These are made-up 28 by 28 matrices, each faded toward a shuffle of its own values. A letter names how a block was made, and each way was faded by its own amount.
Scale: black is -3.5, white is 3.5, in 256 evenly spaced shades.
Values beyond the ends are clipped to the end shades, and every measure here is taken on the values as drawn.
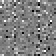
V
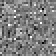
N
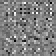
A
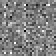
N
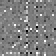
V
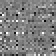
A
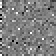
V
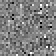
N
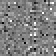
V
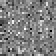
N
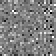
V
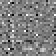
A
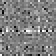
A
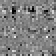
A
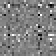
A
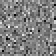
N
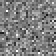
N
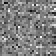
N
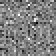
N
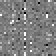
V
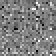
V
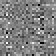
A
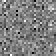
N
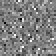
N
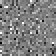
V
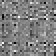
A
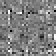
A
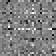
A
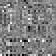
A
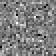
N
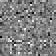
N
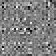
A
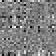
A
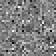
N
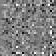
A
